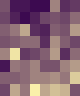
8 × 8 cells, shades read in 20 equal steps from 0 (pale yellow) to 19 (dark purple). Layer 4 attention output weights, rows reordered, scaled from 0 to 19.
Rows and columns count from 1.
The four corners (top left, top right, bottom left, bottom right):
13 15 14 13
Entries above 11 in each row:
7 7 5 5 4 3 2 2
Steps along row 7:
same down down same down up down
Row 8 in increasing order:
0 4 5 6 6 10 13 14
